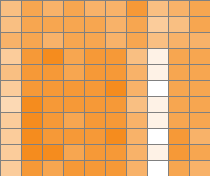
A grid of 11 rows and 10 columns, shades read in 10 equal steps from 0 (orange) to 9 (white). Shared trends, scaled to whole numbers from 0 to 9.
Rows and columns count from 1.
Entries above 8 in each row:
0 0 0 0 0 1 0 0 1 0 1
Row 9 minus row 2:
1 -2 -1 -1 -1 -3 1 4 -3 1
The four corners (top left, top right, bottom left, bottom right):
4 2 5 3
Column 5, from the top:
3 2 2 1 1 1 1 1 1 1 1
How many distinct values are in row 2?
4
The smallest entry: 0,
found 8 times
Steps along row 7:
down up same same same up up down same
